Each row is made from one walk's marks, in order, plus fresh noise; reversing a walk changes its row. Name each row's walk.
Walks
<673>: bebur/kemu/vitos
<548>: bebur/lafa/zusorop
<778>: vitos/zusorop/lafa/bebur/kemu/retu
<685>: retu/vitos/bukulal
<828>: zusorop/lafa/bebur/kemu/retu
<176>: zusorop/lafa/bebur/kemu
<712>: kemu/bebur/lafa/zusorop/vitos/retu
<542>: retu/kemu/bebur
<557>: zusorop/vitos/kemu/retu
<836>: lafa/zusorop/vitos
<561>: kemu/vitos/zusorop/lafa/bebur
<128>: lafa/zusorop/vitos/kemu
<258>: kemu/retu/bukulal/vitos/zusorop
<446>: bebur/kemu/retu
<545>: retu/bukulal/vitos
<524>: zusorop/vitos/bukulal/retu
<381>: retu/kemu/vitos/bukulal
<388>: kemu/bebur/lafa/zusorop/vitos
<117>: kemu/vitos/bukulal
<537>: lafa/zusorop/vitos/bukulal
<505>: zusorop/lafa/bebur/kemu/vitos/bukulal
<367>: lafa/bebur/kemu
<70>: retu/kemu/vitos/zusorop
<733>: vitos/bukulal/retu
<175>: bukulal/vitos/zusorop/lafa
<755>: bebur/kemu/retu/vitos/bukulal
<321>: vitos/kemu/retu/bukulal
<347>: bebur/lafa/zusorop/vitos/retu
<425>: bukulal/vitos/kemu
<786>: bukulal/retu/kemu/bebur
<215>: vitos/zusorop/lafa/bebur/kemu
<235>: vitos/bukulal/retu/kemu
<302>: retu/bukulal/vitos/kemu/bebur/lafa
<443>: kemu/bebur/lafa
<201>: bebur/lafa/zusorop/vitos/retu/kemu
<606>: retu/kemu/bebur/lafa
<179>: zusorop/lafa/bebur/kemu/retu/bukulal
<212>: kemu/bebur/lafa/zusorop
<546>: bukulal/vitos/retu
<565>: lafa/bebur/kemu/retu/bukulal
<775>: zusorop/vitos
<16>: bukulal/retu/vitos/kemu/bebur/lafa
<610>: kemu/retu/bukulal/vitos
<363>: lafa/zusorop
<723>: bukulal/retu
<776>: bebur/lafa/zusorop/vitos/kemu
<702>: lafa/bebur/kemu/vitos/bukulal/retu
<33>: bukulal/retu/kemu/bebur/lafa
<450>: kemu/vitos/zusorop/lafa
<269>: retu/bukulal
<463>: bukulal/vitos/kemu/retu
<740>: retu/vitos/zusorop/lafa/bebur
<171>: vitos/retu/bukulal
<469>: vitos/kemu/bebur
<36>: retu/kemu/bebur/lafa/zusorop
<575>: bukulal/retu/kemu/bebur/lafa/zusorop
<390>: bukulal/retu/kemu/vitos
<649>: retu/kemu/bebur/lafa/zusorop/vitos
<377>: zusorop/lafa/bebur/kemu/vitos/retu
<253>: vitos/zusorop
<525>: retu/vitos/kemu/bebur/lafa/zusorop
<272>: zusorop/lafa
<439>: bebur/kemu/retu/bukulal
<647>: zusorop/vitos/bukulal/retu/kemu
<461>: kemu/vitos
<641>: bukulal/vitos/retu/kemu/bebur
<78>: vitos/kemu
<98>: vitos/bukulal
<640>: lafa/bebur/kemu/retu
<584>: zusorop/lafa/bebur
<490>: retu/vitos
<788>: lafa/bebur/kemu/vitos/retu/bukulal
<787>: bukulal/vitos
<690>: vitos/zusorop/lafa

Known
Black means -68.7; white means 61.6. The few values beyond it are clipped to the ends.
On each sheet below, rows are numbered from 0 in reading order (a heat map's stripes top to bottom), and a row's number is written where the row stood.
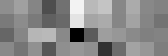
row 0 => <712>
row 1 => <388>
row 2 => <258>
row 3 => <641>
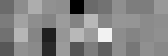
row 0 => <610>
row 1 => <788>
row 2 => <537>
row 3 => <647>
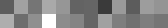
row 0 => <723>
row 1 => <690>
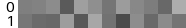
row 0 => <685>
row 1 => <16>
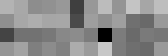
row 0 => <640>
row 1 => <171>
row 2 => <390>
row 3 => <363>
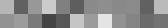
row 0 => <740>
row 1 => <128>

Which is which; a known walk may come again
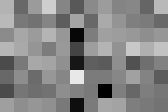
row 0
<740>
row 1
<78>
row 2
<439>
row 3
<640>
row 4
<545>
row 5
<673>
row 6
<390>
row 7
<321>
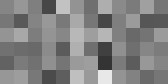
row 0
<98>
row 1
<70>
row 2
<363>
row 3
<16>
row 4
<575>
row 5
<128>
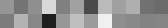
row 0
<253>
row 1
<537>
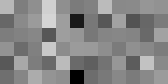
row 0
<215>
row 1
<269>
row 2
<685>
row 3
<561>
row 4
<733>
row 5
<610>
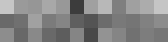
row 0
<828>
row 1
<787>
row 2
<425>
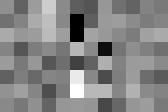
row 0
<175>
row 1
<258>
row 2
<179>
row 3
<606>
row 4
<463>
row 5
<461>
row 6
<712>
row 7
<641>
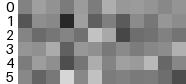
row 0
<788>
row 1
<647>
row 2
<36>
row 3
<546>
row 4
<775>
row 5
<450>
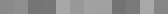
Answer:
<505>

